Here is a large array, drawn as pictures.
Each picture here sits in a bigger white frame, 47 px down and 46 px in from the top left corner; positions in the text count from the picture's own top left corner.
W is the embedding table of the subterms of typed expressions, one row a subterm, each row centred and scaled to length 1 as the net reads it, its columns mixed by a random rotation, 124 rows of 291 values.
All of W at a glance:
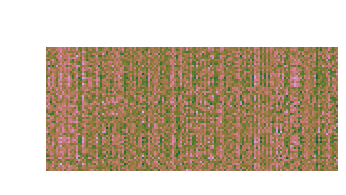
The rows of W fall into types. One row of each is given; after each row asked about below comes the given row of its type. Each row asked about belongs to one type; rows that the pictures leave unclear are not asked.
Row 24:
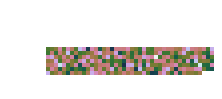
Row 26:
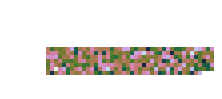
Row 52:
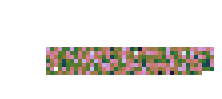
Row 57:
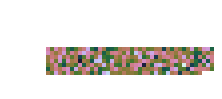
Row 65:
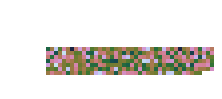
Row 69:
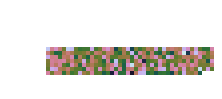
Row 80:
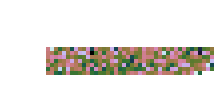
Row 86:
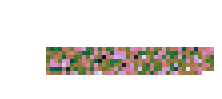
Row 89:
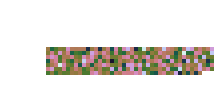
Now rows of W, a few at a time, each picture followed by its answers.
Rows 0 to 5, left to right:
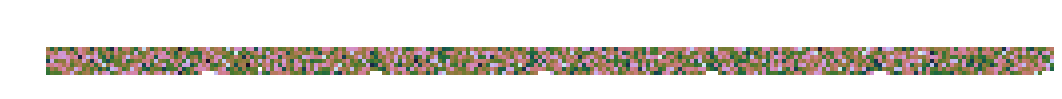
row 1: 24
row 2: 57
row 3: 24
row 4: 26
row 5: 80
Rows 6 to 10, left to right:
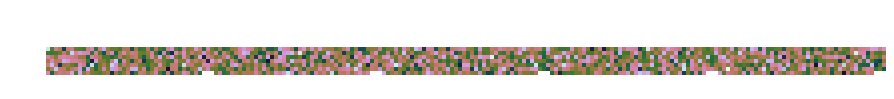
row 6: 69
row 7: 86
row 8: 24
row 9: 89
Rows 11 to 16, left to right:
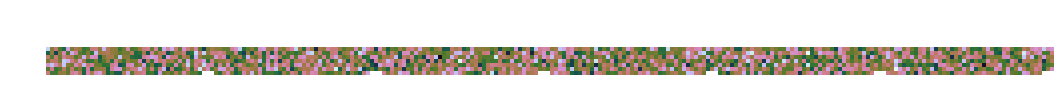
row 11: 69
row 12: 26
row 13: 86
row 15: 52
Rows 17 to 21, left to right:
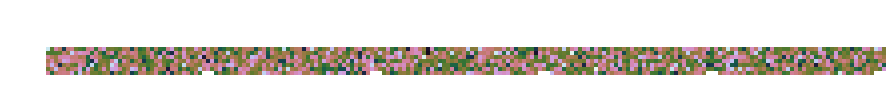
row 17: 69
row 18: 89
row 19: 80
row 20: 24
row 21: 65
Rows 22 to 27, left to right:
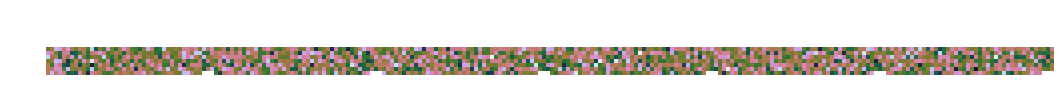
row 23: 26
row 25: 52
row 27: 24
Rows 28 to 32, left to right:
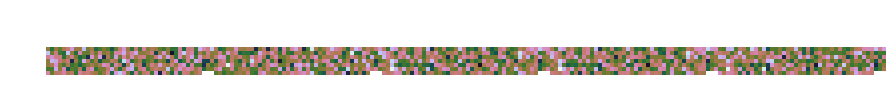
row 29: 89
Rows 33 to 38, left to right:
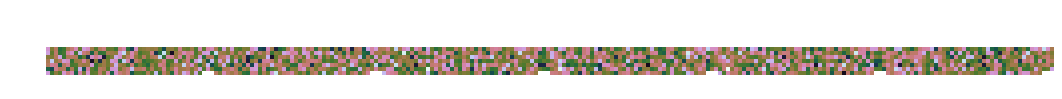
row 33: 86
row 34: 57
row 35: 24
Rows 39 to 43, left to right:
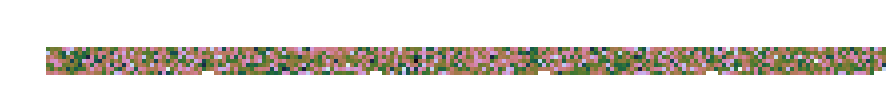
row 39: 86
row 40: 80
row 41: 57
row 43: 65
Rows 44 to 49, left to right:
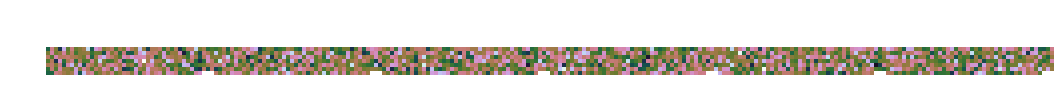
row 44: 26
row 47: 65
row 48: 24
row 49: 69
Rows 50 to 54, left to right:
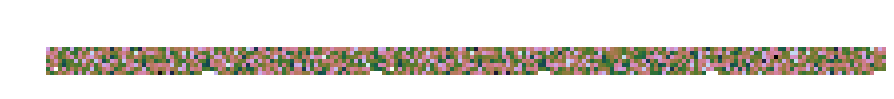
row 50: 52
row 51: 24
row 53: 69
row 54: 52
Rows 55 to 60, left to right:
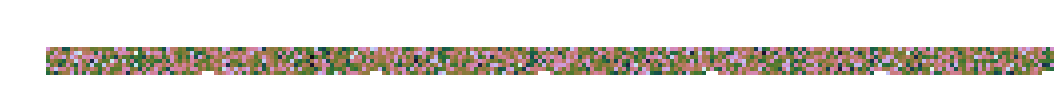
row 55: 52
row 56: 65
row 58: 69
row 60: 24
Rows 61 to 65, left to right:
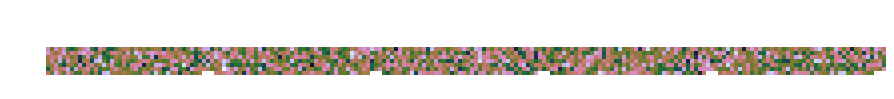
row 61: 57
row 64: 89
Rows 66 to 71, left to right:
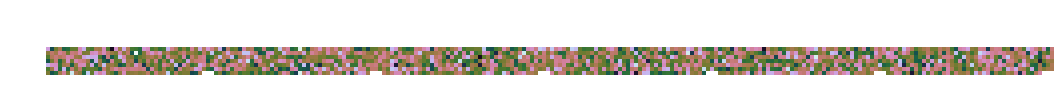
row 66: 52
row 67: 80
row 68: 65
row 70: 86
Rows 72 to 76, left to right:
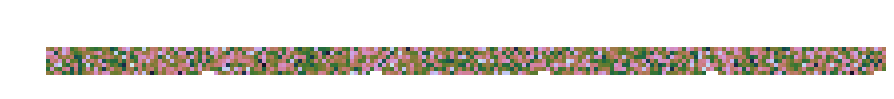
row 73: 65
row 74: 65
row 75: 69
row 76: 57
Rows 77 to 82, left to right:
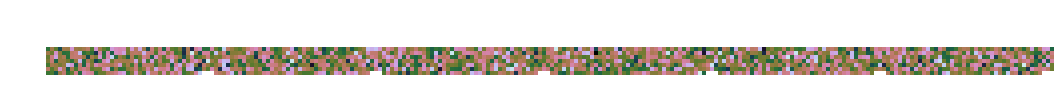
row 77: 26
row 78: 65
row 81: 86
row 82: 57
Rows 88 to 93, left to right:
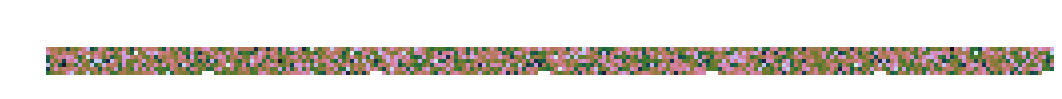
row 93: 52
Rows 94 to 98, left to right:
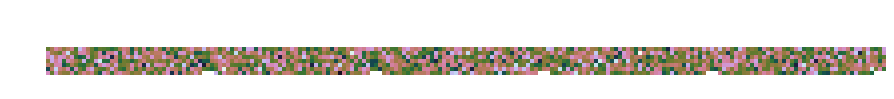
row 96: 86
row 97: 52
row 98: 69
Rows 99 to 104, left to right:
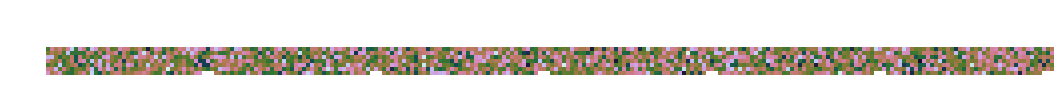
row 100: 69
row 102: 89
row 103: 65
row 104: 57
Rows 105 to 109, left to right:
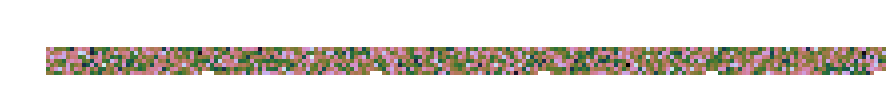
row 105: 80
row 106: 86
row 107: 57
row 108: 86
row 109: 89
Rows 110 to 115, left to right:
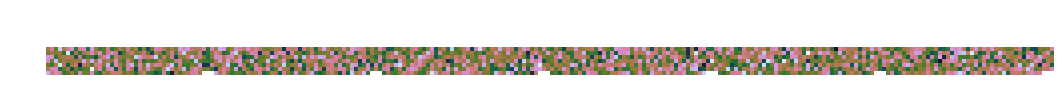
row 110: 24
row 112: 89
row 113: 26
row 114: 52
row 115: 86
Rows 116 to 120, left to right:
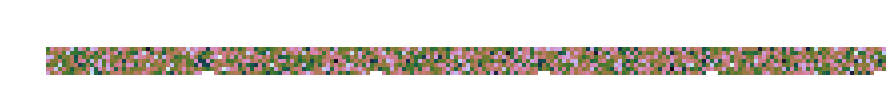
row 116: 24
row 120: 89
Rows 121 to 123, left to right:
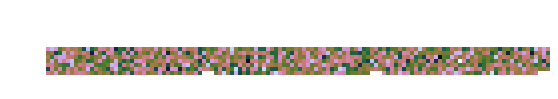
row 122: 57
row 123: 86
